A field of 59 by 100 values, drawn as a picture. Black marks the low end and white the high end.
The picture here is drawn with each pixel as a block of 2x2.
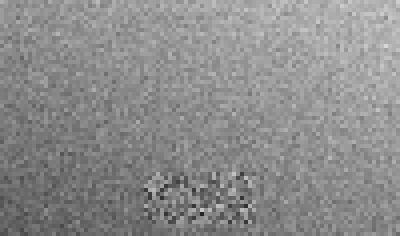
There are no regular stripes. Values rise toward the top right. Neither half mirrors the other. An odd patch, rougher than its surroundings, sits in the bottom middle. The ninth with the lowest average is the bottom left. The bottom middle is the roughest part.
